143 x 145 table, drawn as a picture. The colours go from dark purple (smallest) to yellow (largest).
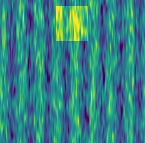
In the top middle lies a patch that is higher than the rest. The ninth with the highest average is the top middle. Stripes running up and down repeat 8 times from left to right. No overall slope runs across the table.
